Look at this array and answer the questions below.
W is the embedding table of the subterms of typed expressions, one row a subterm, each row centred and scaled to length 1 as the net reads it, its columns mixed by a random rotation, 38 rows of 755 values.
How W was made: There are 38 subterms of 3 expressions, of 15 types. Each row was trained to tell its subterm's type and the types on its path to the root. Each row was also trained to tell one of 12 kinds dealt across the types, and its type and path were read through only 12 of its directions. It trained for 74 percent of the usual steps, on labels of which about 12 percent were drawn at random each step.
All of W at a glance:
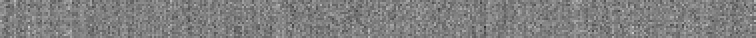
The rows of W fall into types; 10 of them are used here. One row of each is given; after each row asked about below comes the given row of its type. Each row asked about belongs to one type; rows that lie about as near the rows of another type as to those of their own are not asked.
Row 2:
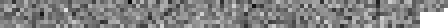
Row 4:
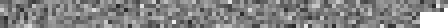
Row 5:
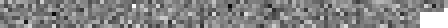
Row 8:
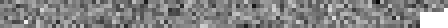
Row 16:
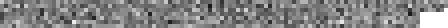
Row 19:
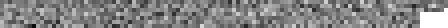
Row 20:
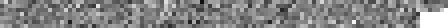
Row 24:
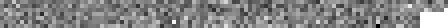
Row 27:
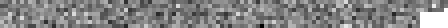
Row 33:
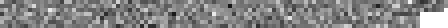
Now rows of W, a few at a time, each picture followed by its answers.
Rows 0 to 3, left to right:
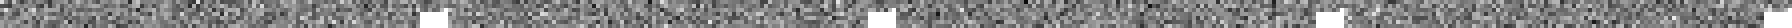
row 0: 20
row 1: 20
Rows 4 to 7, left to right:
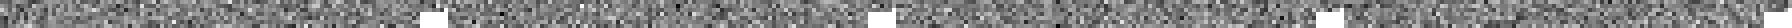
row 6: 20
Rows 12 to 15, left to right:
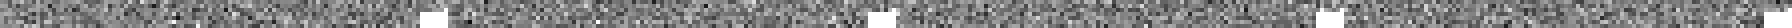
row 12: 4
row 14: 24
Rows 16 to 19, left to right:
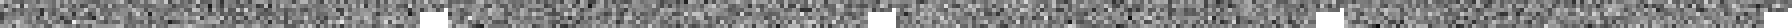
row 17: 19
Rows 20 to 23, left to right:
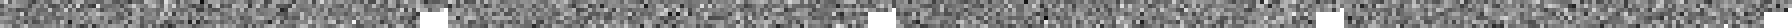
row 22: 2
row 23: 4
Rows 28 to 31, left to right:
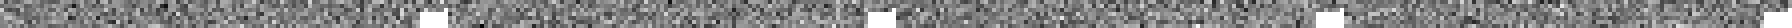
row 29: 19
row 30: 2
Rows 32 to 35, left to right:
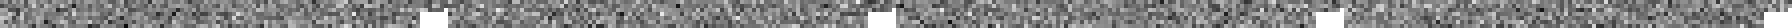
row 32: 27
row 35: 4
